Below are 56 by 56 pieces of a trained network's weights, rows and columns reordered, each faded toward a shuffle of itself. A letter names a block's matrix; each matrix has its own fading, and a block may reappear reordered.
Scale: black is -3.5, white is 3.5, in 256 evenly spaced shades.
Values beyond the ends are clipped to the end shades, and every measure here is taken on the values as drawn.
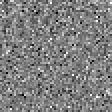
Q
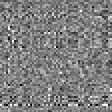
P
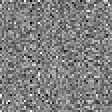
P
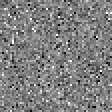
Q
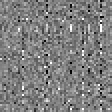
P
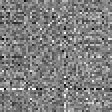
P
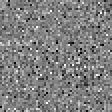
Q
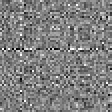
P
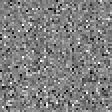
Q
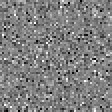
Q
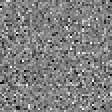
Q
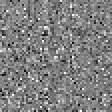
Q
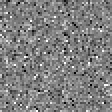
Q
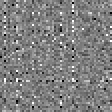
P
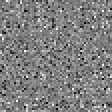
Q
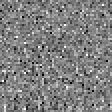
Q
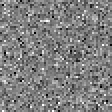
Q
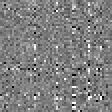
P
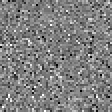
Q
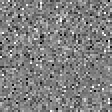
Q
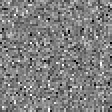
Q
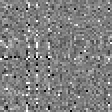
P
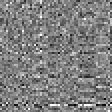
P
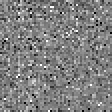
Q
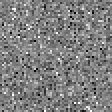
Q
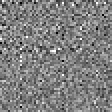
P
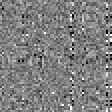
P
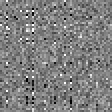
P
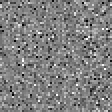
Q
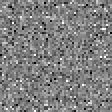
Q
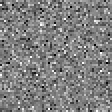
Q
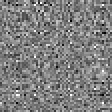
P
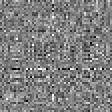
P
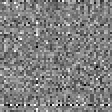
P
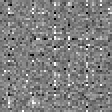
P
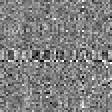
P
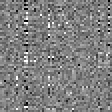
P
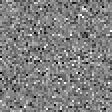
Q
